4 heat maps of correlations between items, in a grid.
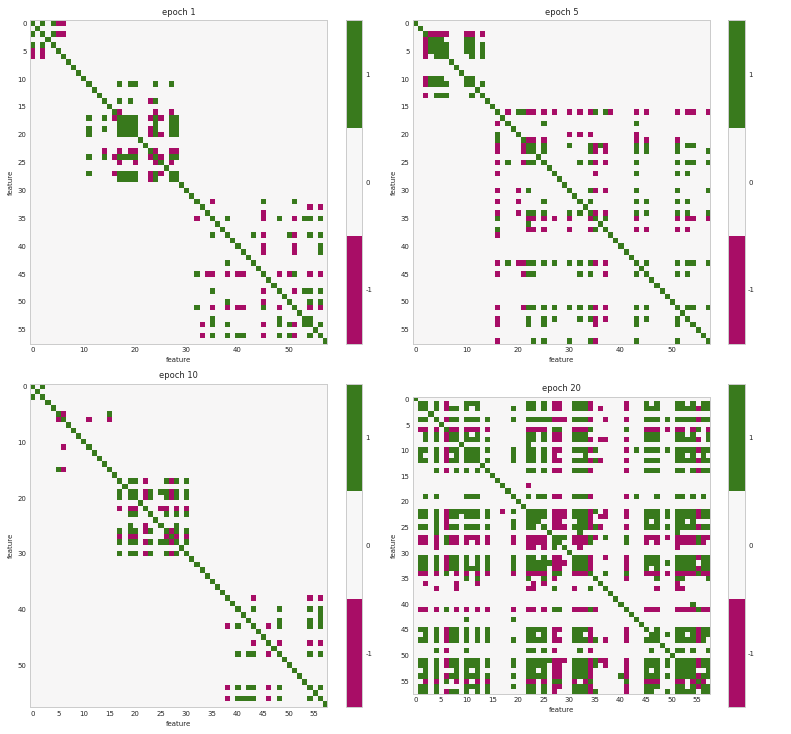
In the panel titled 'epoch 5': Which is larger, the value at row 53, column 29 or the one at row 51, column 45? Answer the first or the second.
the second
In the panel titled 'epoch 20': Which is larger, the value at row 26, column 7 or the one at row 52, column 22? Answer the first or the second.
the second
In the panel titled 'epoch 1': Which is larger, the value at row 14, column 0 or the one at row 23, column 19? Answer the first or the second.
the first
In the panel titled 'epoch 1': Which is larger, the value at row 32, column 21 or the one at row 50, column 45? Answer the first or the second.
the first
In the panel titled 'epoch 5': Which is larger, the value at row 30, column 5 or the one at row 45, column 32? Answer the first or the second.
the second
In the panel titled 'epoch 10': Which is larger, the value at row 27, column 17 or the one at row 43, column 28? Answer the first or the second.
the second
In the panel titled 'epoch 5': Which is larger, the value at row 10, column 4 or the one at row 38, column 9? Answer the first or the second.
the first
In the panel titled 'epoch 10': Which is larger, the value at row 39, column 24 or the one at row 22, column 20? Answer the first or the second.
the first
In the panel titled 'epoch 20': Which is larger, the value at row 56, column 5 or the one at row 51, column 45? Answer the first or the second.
the second
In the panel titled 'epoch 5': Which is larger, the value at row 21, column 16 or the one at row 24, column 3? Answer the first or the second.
the first
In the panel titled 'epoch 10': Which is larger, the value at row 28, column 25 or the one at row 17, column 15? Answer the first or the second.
the first
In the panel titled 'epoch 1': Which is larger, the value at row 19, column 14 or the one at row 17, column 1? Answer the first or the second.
the first
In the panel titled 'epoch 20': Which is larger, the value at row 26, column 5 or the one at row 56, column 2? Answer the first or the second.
the second
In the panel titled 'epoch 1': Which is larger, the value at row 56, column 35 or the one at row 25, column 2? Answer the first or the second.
the first
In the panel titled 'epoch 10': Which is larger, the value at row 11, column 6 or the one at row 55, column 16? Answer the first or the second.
the second
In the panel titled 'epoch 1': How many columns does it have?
58
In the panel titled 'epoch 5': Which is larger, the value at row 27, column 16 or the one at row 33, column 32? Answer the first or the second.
the second
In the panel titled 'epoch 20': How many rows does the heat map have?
58
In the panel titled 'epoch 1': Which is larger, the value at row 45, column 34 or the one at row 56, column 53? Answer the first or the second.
the second
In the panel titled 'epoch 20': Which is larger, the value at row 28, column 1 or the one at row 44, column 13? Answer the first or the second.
the second
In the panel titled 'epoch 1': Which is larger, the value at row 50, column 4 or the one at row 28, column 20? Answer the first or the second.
the second
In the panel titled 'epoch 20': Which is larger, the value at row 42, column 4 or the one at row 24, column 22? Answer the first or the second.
the second
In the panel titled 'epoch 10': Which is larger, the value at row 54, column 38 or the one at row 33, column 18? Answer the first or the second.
the second
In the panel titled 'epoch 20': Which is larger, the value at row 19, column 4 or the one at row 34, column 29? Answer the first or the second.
the first
